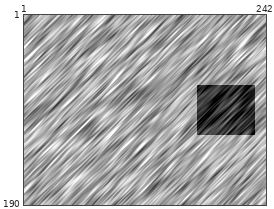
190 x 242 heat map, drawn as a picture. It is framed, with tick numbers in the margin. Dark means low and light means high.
Odd patch: lower, in the middle right. Grain: diagonal, up to the right. Ninth with the lowest average: middle right.
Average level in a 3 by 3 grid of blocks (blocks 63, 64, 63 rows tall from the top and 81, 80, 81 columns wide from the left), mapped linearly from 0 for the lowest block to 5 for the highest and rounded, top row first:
555 | 550 | 555
